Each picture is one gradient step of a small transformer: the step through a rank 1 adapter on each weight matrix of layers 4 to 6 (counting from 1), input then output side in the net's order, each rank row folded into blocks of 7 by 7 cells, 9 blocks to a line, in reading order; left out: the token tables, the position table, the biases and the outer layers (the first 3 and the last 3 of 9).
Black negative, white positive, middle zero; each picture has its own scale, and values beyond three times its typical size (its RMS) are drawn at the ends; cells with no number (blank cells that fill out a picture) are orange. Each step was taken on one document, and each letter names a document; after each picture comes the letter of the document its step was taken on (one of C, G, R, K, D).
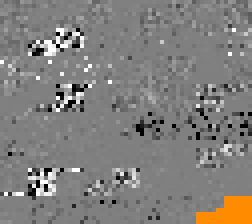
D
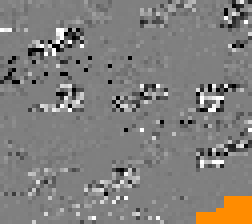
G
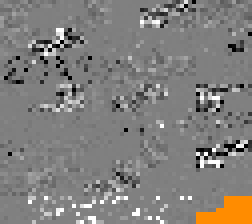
G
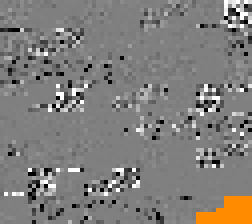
D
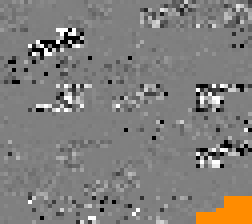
G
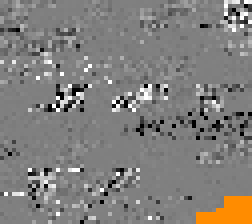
D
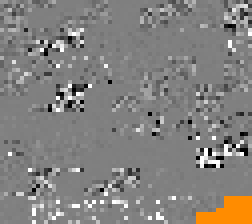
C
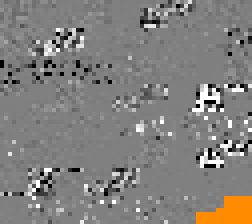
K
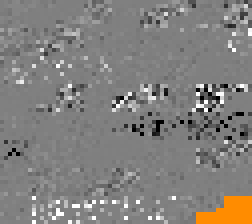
C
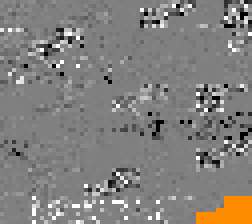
C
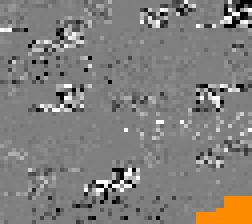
G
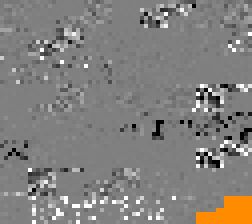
C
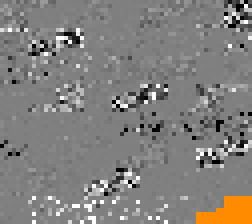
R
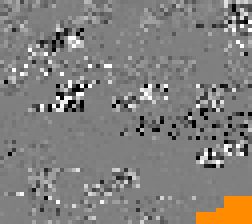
D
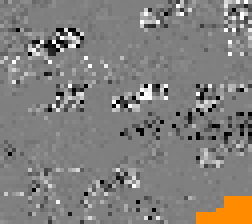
D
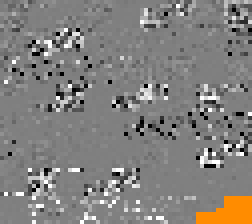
D
